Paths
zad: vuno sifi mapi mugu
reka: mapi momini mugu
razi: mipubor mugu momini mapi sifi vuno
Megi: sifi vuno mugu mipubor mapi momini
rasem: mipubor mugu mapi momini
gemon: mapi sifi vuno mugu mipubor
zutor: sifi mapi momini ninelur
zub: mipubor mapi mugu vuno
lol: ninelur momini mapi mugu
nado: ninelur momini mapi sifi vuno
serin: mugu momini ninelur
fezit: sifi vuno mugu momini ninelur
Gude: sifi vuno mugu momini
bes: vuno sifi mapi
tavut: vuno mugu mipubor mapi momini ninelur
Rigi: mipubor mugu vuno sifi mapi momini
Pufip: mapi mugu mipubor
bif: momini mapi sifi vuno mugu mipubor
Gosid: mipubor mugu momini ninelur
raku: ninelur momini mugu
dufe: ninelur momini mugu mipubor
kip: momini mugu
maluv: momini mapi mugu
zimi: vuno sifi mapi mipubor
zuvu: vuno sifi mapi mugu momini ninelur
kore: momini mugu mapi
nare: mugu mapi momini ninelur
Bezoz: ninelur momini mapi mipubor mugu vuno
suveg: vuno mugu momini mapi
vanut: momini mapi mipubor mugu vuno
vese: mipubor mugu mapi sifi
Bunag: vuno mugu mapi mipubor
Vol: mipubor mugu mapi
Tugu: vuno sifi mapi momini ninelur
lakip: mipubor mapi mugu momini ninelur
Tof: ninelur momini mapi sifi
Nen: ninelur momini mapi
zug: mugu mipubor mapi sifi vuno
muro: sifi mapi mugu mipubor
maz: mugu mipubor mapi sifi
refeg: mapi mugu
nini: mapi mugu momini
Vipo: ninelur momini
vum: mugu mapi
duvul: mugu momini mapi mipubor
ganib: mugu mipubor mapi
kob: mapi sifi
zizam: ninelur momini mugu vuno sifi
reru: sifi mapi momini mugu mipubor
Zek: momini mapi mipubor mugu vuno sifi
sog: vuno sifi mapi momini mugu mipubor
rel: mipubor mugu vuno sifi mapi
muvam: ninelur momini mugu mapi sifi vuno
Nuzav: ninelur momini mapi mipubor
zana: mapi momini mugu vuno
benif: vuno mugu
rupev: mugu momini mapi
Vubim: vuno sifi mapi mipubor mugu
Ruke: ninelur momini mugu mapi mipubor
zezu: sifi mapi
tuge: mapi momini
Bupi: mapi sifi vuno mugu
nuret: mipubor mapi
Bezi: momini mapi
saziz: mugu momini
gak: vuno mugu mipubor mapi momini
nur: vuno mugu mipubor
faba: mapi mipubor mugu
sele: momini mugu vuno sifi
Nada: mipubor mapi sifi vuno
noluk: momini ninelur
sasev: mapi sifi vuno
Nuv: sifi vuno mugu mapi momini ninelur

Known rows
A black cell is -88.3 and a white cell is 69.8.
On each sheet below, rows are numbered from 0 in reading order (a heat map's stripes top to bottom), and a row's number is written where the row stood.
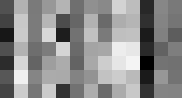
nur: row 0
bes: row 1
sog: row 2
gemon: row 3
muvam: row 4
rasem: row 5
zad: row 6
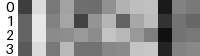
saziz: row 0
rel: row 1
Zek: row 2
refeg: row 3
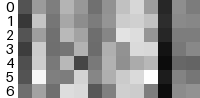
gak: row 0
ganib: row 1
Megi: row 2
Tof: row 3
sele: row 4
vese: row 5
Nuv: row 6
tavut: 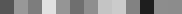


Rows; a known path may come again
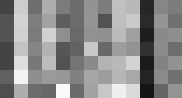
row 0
Vipo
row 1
zezu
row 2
noluk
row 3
zimi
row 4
nini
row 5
faba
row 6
bif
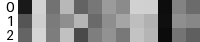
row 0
dufe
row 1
Bezi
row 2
zana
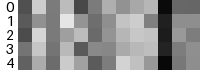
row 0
sele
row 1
tavut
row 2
vum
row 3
zub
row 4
fezit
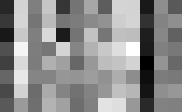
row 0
reru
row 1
Pufip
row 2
sog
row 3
vese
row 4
kore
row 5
Bezoz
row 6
lol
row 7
Megi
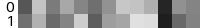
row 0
nuret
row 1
Bupi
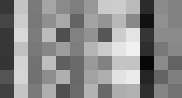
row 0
ganib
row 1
Nuzav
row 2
muro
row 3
maz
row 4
raku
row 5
sasev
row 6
bes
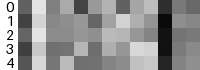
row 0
rel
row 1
duvul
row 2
Zek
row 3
Tof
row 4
refeg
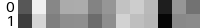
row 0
rasem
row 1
rupev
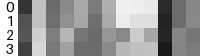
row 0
zug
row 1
Nada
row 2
tuge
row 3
saziz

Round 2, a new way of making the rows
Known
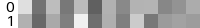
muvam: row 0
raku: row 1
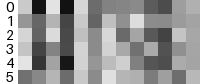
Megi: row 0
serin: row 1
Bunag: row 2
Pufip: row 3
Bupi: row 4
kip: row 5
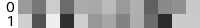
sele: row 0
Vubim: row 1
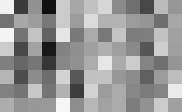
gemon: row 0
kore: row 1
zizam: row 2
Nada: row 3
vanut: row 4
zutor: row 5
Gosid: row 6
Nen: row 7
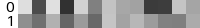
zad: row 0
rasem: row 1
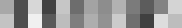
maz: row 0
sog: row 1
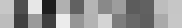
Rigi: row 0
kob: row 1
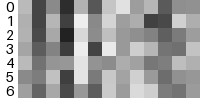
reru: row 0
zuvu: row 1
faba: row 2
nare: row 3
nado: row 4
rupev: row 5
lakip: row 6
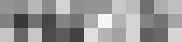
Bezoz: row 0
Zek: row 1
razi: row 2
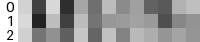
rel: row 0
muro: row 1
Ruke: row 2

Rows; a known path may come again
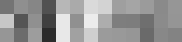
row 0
Bezi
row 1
refeg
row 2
reka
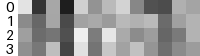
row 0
Bupi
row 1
bif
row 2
nini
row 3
rupev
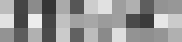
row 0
reru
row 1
zimi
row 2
serin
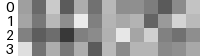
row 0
vese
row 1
Vipo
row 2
vanut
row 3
muvam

